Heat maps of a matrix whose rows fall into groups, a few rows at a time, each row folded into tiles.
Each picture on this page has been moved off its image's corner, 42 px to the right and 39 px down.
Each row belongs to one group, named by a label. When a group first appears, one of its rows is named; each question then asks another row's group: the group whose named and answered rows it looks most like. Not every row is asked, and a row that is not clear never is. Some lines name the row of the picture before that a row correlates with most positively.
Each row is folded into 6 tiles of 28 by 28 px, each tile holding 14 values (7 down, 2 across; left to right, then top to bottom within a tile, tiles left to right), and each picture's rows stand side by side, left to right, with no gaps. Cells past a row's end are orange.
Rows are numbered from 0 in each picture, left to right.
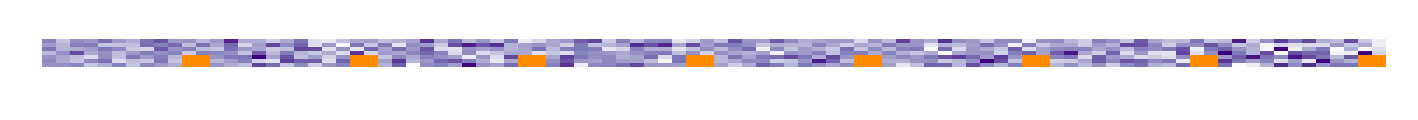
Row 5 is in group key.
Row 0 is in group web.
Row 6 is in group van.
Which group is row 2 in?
van
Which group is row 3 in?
van
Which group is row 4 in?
key
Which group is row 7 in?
key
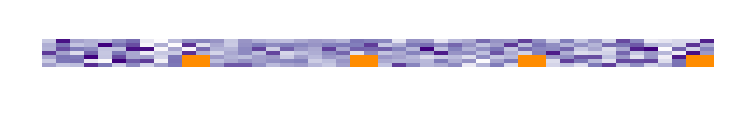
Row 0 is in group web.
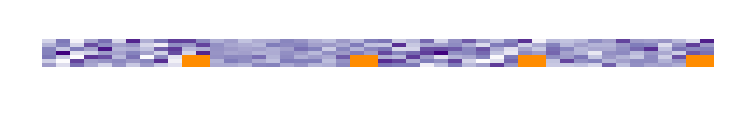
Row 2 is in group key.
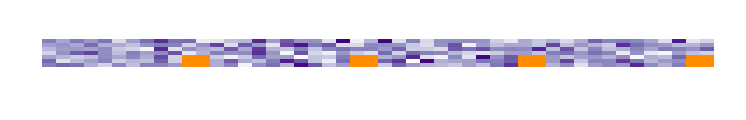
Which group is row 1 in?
van
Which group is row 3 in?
van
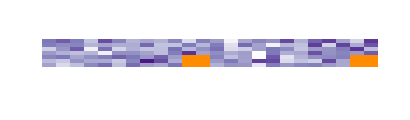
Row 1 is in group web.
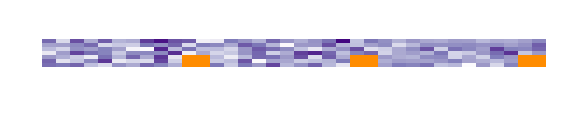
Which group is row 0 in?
web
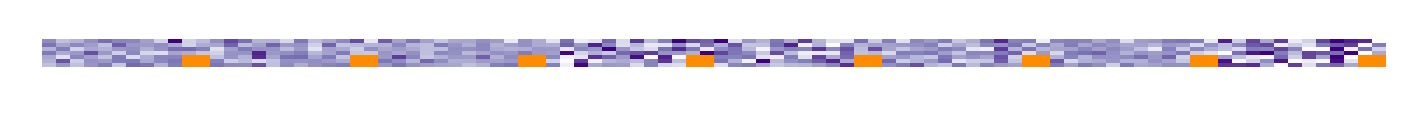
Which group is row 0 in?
van
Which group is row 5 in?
web
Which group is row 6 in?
web
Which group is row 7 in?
web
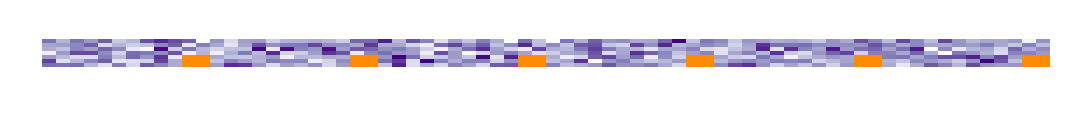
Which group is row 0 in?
web
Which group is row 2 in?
van
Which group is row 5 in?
key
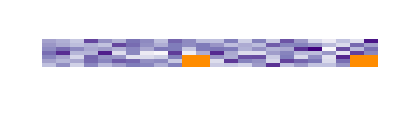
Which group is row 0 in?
van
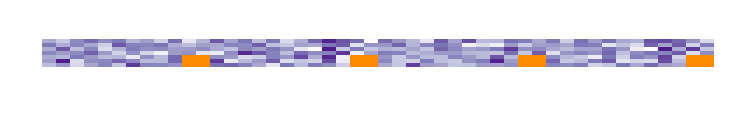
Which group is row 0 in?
van
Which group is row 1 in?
web
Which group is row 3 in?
web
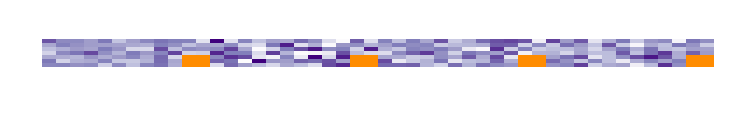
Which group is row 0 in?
web
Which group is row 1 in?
van
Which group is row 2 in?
web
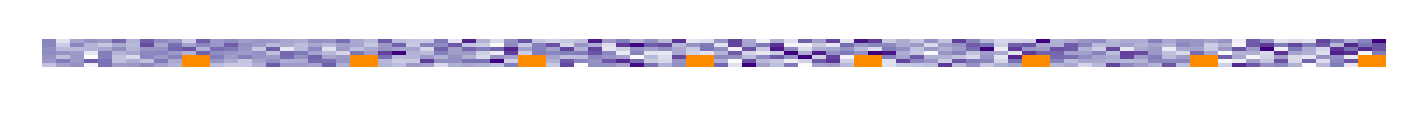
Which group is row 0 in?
web
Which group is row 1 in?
key
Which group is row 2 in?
van
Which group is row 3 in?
van
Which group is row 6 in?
key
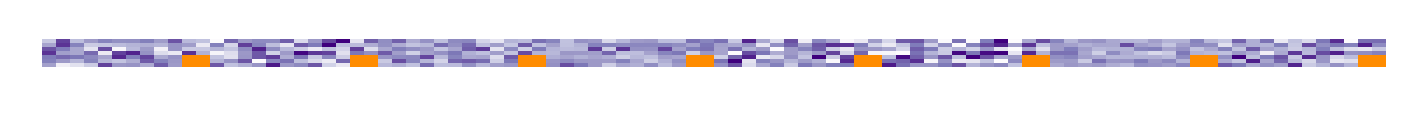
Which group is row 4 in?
van
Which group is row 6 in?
van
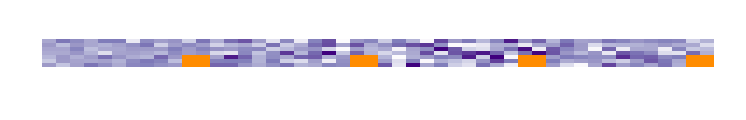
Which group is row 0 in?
key
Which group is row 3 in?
key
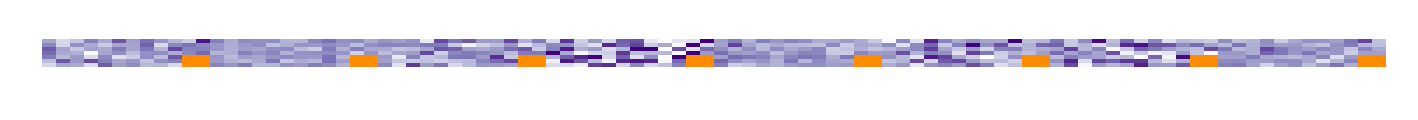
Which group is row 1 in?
web
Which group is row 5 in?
van
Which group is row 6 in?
van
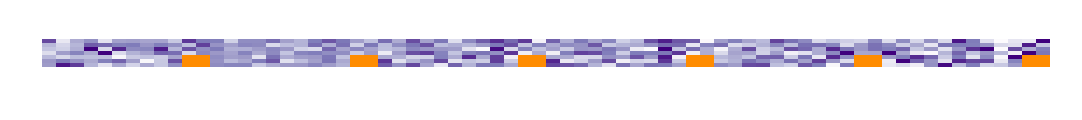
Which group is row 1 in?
web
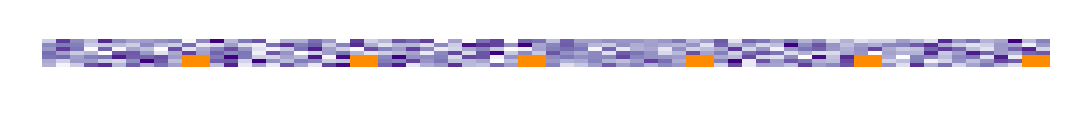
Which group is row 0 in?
key
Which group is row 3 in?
key
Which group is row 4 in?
van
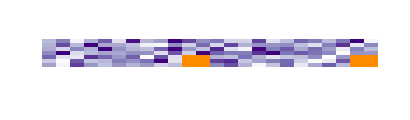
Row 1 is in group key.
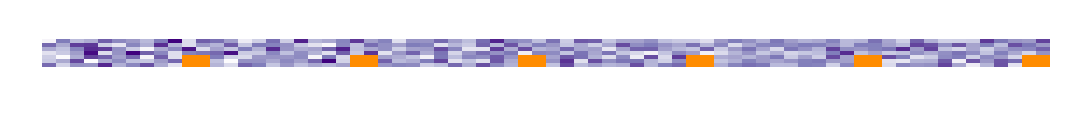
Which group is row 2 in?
web
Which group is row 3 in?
van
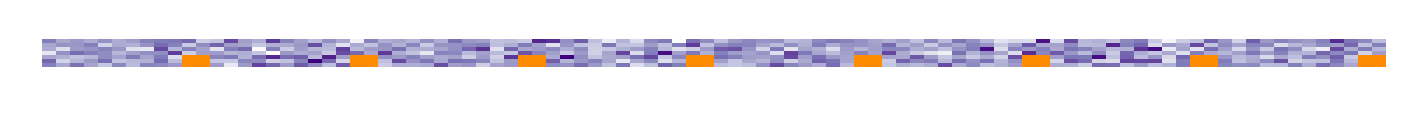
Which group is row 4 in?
key
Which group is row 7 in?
web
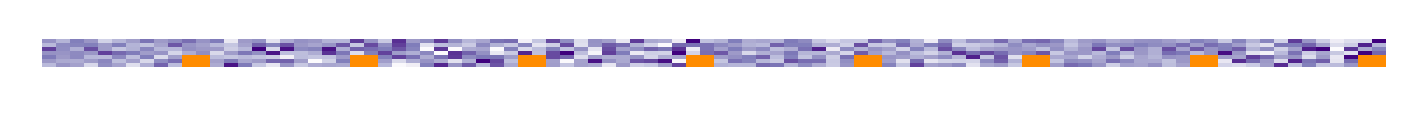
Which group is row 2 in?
key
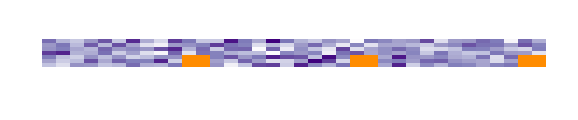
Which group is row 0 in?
van
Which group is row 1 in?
key
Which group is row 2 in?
van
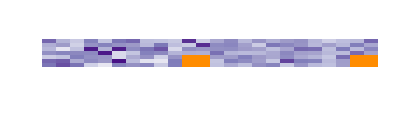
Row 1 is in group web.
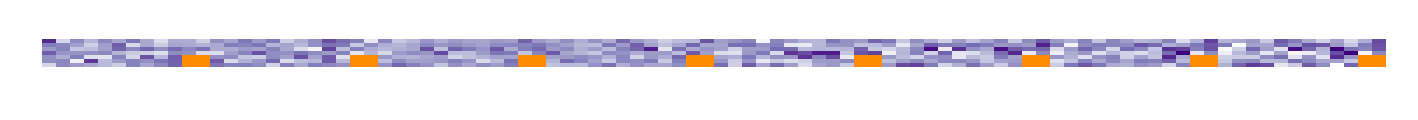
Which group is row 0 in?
van
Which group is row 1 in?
web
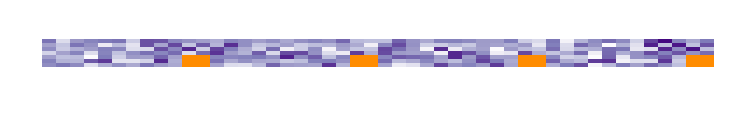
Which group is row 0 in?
web
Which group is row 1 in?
key
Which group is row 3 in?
web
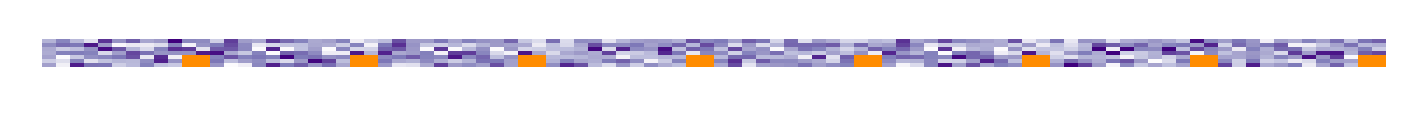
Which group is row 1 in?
key
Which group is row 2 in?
key
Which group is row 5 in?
key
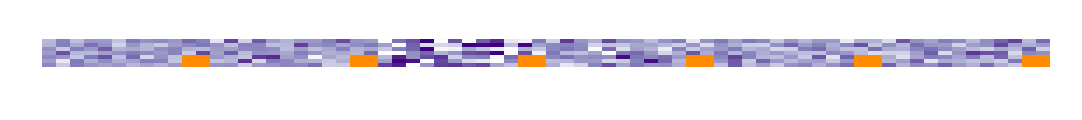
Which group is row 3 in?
key
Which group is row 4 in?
van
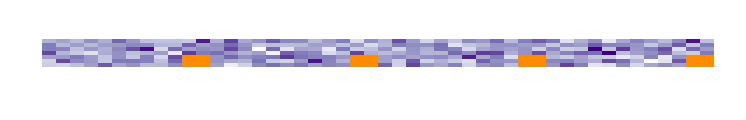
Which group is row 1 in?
key
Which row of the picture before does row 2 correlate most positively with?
0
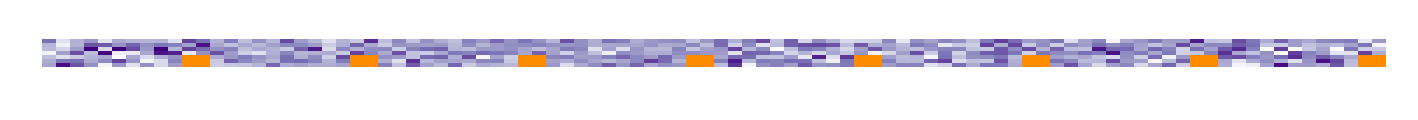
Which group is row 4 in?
van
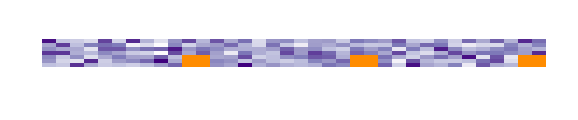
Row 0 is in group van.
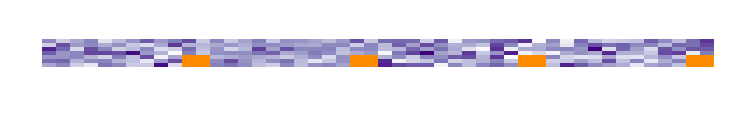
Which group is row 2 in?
web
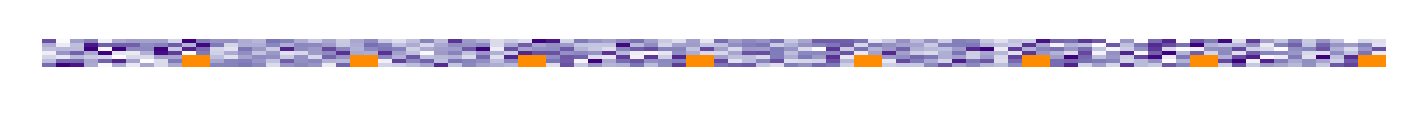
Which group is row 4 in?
web
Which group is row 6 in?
van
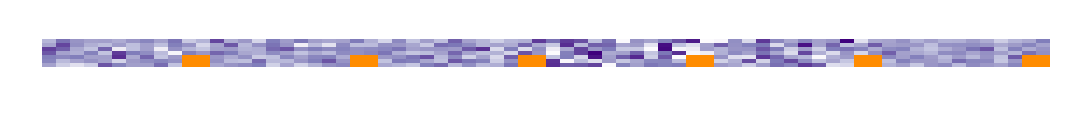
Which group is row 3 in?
web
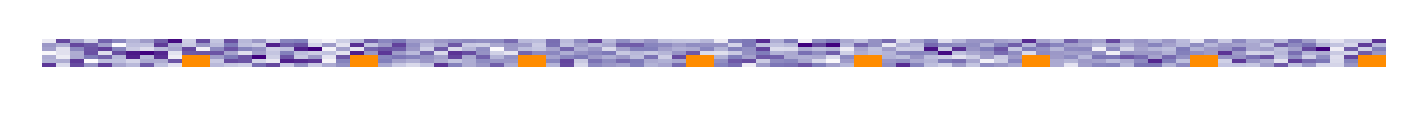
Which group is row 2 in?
key
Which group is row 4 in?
van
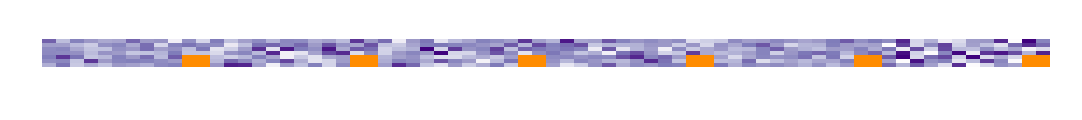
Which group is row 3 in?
key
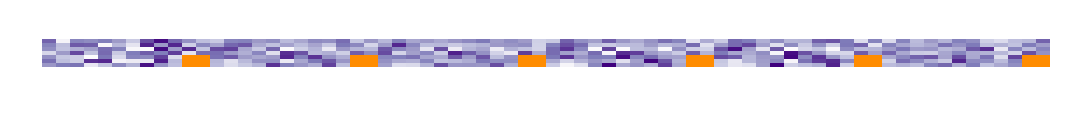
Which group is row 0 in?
web
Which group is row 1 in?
key
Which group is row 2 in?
key
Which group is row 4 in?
key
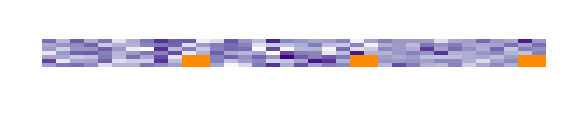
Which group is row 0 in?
web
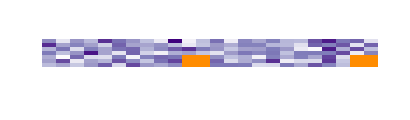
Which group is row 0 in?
van
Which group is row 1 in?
web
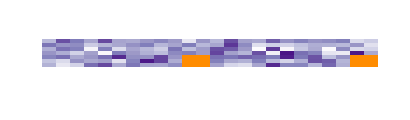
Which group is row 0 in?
key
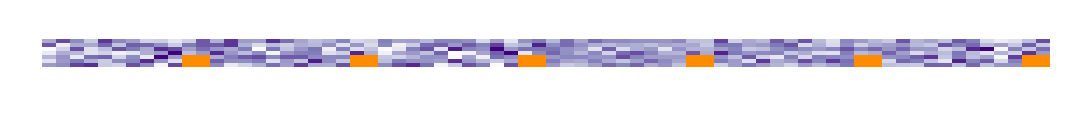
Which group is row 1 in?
key
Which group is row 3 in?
key
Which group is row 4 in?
van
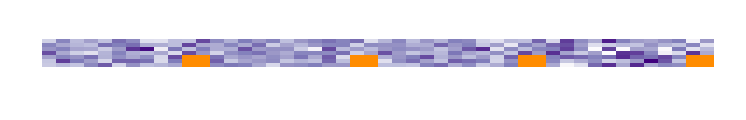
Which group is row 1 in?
web
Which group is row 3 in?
key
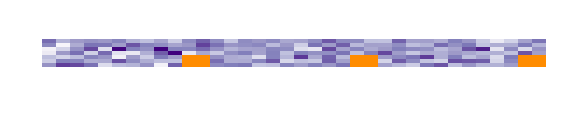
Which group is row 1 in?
web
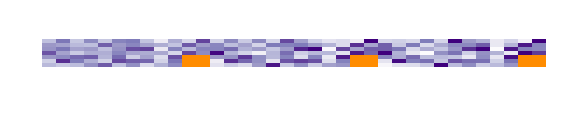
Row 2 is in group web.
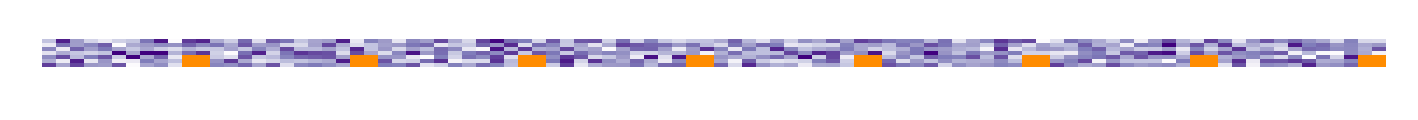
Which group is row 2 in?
web
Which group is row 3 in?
van
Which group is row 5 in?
web
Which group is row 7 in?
van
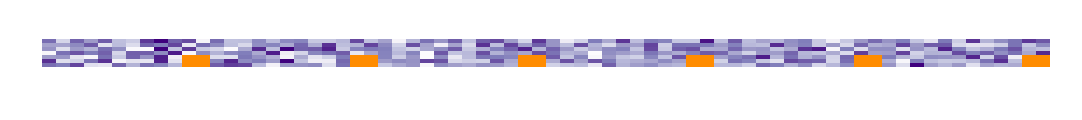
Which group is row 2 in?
web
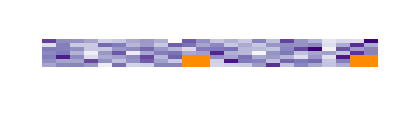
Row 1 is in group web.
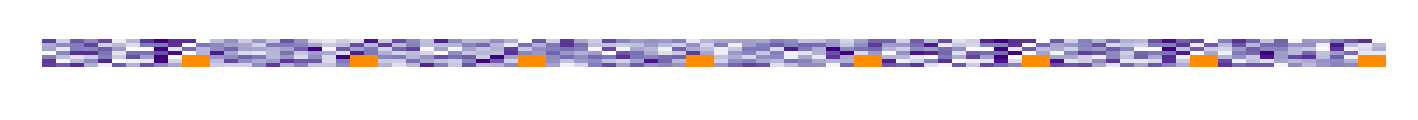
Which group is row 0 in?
web
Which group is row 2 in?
key
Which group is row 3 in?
key
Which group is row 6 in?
web
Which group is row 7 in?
web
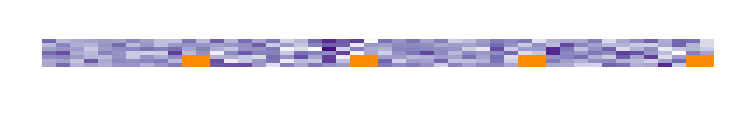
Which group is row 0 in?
van
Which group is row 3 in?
key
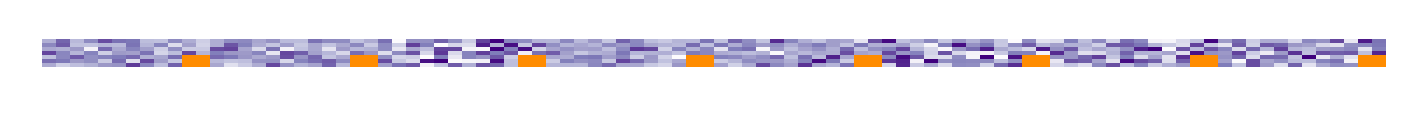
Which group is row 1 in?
key
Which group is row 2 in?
web
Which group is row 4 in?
key
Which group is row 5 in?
van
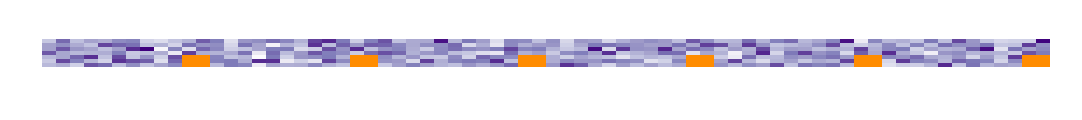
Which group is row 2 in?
van
